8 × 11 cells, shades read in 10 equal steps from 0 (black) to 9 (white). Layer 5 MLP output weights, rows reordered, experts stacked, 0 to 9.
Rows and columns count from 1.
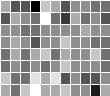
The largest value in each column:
7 6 7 9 9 8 7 6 6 7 6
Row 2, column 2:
6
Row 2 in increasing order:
2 3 3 4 4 4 5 5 6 6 9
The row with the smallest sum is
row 1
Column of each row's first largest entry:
5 5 9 7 5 7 4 4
